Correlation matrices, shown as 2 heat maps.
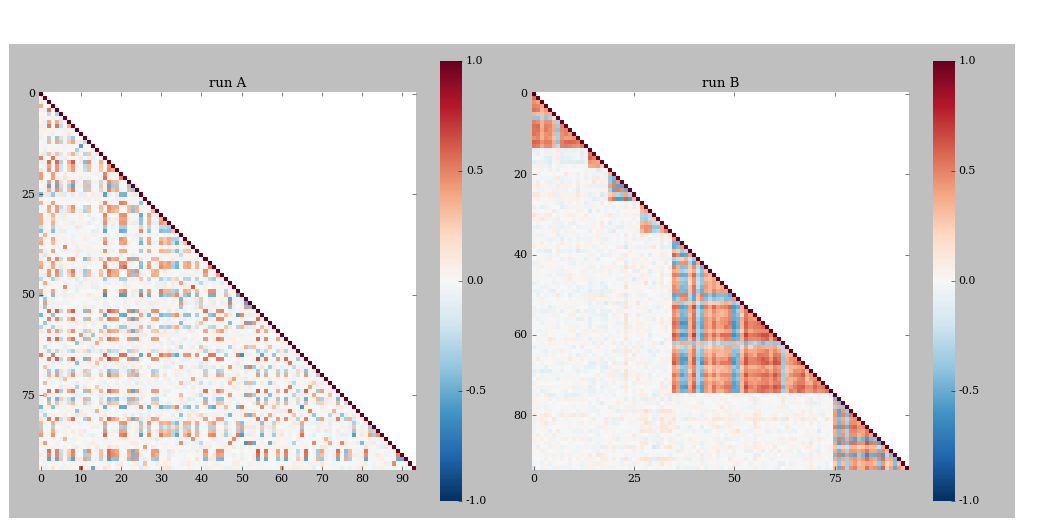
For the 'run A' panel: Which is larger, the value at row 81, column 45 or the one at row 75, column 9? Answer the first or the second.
the first
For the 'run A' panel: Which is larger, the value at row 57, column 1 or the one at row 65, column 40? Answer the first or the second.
the second
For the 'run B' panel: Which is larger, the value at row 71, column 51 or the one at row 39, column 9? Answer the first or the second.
the second
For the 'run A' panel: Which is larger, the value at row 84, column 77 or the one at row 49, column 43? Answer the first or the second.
the second
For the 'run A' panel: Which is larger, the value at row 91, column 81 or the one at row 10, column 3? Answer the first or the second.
the second
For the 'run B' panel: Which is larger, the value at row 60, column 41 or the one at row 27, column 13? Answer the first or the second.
the second
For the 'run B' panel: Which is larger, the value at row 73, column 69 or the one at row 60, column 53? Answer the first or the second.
the second
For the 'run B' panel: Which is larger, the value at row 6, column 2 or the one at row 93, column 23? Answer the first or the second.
the second
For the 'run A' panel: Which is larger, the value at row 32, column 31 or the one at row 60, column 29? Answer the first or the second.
the first
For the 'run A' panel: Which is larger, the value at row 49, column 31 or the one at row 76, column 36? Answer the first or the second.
the first
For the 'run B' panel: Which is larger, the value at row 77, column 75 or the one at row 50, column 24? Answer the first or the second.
the first
